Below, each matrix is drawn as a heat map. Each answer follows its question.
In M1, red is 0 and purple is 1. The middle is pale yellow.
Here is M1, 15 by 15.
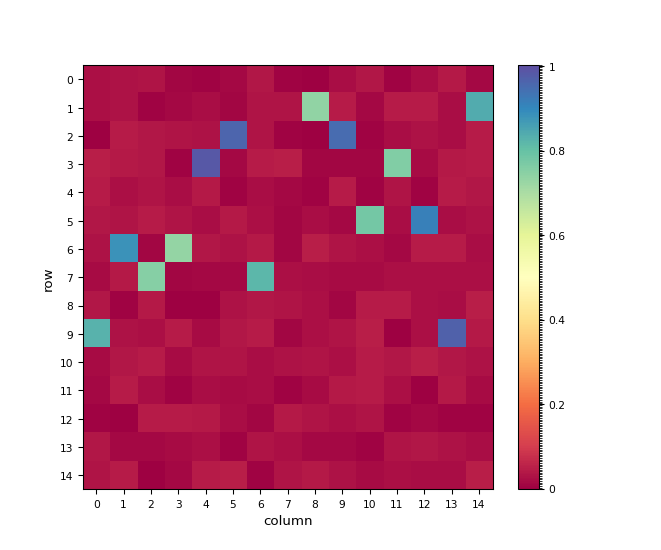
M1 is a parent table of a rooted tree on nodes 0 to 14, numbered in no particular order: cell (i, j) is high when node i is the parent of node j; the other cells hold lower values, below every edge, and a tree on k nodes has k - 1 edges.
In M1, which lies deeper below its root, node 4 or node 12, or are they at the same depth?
the same depth
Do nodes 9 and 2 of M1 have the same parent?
no
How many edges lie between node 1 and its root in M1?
2
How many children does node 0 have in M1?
0
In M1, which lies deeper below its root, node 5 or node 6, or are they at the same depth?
node 5
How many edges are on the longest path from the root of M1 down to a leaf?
3
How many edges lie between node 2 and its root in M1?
1
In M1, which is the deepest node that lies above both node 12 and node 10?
5
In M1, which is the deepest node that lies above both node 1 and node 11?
6
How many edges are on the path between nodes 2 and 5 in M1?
1
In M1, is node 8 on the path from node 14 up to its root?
no
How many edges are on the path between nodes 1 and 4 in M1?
3
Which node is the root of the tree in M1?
7
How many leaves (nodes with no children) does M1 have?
8
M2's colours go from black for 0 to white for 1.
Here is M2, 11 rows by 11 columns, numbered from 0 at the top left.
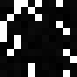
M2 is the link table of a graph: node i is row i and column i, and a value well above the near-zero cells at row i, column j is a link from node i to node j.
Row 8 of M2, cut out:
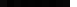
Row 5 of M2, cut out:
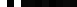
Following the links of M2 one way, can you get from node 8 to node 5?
yes
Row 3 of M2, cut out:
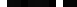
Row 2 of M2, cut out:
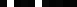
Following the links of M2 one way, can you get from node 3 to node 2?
yes
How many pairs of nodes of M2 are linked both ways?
5
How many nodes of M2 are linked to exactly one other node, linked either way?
1
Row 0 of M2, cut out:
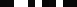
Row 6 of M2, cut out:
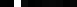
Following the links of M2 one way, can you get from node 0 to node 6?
no
